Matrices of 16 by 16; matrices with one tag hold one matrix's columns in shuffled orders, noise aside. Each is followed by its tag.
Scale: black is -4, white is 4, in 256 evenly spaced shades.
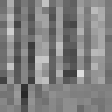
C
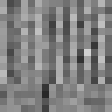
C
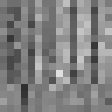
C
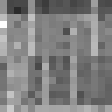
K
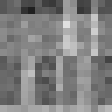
K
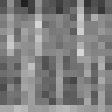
K
